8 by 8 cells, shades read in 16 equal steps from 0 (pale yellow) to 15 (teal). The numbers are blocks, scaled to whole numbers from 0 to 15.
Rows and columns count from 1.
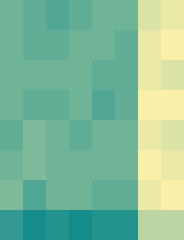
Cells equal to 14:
3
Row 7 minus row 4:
-1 1 -1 0 -1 0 1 0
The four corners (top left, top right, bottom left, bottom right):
9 1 13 4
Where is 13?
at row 8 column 1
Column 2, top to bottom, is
10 10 9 10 8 8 11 15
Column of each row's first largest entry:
3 2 5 5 1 1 2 2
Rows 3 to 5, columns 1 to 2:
9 9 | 9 10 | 10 8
